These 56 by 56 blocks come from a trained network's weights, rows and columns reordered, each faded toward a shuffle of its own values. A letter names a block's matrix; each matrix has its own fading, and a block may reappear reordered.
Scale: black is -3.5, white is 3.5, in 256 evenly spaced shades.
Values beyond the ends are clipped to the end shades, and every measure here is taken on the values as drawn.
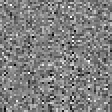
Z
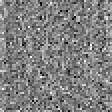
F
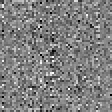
Z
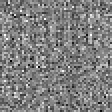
F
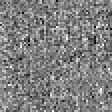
F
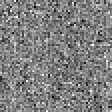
F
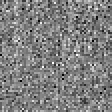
F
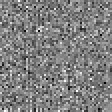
F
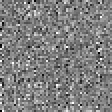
Z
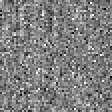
F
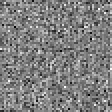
F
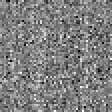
F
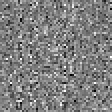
Z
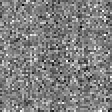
F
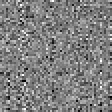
Z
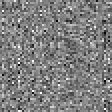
Z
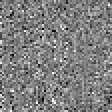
Z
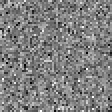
F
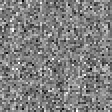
F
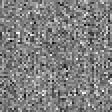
F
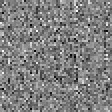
Z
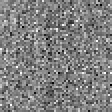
F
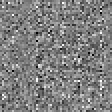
Z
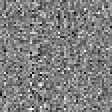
Z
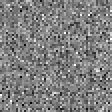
F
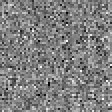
F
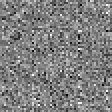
Z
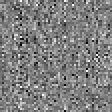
Z
